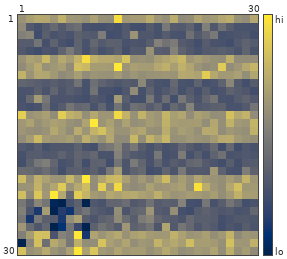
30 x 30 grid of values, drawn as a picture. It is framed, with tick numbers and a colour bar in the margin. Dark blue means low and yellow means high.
Horizontal stripes repeat 4 times down the table. No overall slope runs across the table. In the bottom left lies a patch that is rougher than the rest. The bottom left is the roughest part.
